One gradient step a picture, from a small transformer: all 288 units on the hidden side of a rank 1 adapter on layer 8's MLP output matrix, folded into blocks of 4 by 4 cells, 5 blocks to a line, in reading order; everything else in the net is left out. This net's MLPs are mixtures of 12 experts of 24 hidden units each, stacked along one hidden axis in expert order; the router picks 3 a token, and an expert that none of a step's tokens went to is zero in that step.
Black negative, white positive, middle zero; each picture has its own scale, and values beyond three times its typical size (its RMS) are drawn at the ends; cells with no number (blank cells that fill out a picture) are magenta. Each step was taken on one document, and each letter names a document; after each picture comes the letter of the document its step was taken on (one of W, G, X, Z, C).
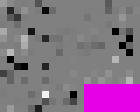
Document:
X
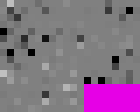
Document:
X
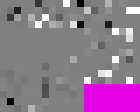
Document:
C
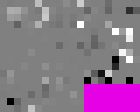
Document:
C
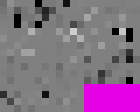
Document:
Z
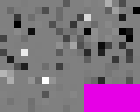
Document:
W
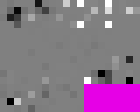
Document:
C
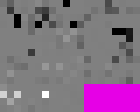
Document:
Z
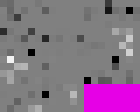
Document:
X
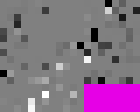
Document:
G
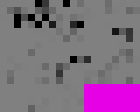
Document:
Z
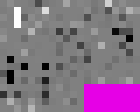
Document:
Z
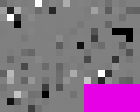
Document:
Z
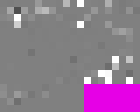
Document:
C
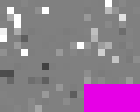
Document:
G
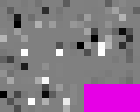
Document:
W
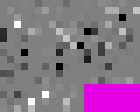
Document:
W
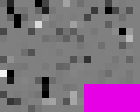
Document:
Z
